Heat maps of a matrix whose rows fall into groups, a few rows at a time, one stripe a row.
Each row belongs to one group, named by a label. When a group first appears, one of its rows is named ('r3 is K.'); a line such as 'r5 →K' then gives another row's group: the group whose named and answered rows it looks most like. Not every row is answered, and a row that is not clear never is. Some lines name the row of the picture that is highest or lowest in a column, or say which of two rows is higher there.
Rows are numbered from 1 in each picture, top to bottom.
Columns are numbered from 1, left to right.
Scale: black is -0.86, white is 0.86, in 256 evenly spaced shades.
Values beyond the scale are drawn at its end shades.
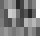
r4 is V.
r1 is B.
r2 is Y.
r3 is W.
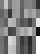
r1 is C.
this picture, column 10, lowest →4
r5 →Y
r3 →Y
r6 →Y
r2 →W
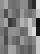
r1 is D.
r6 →Y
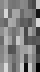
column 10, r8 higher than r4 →No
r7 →V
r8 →V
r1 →D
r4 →V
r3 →Y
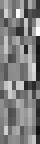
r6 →V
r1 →V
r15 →C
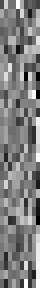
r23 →V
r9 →V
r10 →V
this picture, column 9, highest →11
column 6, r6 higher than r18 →No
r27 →B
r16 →D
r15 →D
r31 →D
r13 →V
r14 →B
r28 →B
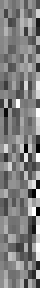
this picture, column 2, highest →17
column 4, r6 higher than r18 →No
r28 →B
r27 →Y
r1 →V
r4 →V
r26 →D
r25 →D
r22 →D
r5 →D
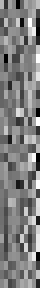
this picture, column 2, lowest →7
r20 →D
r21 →B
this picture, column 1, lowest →3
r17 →D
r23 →Y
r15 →C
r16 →W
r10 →W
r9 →B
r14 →B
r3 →C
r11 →C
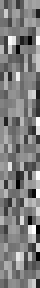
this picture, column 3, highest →5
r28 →D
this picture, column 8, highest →26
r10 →C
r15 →D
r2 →C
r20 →B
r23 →W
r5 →Y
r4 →D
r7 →B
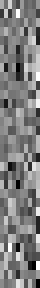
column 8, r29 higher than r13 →No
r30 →D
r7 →B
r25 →C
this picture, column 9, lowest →30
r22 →D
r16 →Y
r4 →V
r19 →B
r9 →B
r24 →Y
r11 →D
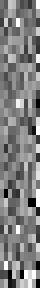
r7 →Y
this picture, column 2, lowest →22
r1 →Y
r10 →W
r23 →D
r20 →B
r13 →V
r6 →V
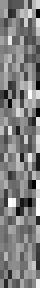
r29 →C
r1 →B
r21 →D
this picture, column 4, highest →23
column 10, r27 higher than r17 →No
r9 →V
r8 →C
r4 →Y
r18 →C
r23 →Y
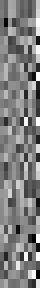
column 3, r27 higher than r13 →No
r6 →B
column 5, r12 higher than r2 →Yes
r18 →V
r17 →B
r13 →V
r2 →Y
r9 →D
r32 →D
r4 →Y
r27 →D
